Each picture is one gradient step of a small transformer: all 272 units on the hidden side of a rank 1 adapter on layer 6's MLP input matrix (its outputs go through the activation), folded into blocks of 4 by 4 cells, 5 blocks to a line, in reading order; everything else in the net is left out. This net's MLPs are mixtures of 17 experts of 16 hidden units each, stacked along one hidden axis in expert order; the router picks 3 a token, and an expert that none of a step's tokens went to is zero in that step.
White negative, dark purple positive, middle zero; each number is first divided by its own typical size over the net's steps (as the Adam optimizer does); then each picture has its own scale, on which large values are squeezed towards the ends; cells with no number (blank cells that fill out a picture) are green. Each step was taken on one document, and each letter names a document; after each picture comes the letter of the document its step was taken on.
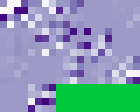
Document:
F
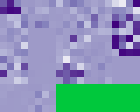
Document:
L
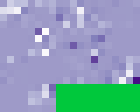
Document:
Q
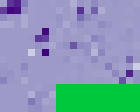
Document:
Q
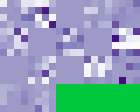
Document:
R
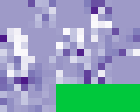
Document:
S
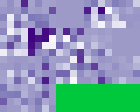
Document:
R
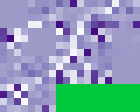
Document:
S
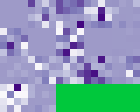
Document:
S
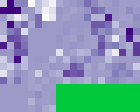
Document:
L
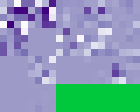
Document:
L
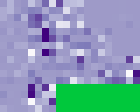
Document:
F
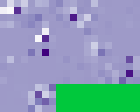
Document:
Q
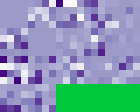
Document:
L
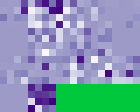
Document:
F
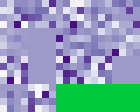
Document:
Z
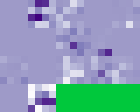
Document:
F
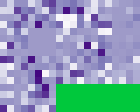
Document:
Z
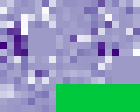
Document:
L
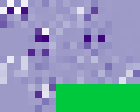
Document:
Q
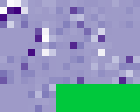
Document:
Q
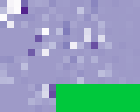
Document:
Q
